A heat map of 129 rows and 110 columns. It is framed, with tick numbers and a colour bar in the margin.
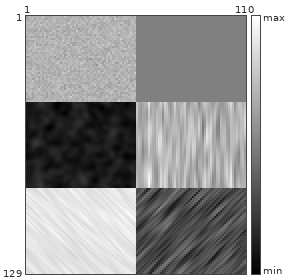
The table splits into 3 rows of 2 panels. Panel 1,1: high, fine-grained, faint in contrast. Panel 1,2: middling, flat. Panel 2,1: very low, blotchy, faint in contrast. Panel 2,2: high, streaked downward. Panel 3,1: very high, slanting down to the right, faint in contrast. Panel 3,2: low, slanting up to the right.
